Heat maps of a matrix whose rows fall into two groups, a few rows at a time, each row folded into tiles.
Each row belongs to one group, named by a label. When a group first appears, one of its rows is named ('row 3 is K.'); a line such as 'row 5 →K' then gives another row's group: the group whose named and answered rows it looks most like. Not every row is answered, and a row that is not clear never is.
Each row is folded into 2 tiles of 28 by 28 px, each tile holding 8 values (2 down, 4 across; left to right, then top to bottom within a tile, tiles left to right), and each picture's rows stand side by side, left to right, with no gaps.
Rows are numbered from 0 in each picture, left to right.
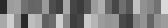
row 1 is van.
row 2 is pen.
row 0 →van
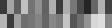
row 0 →pen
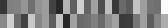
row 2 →pen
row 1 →pen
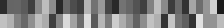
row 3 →van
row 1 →van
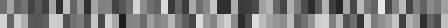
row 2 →pen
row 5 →van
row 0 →pen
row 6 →van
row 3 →van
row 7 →pen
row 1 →pen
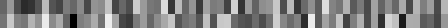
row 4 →pen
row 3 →pen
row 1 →pen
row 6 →pen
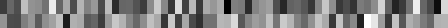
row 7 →pen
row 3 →pen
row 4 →van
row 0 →pen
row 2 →van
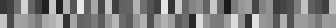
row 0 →pen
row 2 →pen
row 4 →van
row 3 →van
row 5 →pen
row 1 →pen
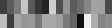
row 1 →van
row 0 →pen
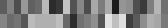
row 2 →van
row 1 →pen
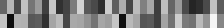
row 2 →pen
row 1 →pen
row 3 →van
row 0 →pen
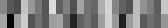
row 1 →pen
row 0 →pen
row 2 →pen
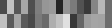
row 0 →pen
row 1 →van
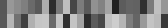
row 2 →van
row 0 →van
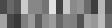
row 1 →van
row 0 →pen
